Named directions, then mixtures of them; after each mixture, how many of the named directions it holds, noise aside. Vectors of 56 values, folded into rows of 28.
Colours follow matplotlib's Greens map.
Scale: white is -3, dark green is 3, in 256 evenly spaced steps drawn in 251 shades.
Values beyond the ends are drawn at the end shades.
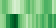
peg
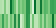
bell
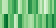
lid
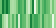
two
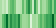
three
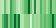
three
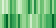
three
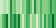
three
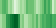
one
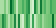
one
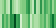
two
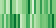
two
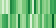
two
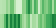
three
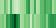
two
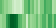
one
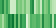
two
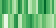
one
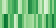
one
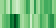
two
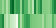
two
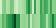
two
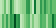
two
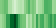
one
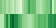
two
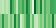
one
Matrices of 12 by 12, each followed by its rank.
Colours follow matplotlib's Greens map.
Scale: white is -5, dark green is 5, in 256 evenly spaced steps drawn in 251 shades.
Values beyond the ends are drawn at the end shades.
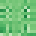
two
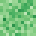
full rank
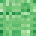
two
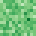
full rank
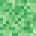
full rank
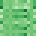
two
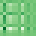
one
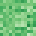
two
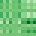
one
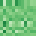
two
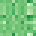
two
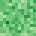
full rank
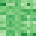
two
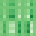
one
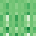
one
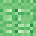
two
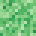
full rank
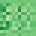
two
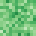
full rank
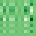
one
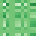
one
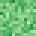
full rank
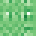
two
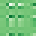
one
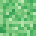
full rank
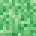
full rank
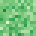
full rank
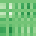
one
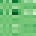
one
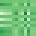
one
